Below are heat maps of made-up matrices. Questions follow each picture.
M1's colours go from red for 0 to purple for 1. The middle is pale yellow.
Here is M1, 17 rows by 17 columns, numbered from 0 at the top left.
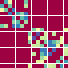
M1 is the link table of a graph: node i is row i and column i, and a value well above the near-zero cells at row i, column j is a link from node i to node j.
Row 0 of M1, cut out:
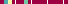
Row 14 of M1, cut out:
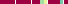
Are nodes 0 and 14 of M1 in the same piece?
no
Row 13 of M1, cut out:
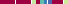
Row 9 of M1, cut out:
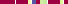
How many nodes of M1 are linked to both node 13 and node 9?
3
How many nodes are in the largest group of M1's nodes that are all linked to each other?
4
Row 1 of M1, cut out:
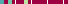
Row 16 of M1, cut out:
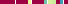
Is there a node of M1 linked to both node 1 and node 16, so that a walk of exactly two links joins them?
no
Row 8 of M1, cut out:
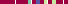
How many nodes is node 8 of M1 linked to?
4
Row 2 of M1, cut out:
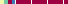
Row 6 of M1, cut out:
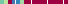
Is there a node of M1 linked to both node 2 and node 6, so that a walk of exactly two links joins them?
yes
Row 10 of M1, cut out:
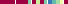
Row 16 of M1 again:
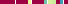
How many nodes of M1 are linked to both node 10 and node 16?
5
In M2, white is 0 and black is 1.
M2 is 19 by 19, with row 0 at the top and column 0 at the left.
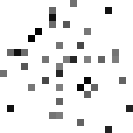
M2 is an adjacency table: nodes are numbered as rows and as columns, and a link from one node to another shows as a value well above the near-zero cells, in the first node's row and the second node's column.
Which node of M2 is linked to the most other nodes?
node 8
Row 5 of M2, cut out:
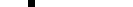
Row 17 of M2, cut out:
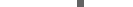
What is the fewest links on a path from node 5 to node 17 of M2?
4
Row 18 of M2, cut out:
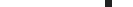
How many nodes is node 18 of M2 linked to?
1
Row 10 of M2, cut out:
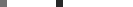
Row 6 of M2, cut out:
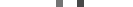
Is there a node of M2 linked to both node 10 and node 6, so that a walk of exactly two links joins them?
yes
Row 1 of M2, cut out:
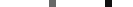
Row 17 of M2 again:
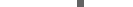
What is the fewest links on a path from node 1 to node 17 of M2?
6
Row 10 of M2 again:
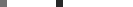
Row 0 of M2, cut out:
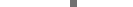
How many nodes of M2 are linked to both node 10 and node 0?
0
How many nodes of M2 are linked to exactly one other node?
7
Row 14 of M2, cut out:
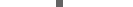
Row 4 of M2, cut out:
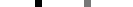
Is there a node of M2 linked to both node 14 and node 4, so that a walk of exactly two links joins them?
no
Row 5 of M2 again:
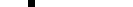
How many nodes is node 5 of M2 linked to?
1
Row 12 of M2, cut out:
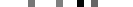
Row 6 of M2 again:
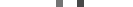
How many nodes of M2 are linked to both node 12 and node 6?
2
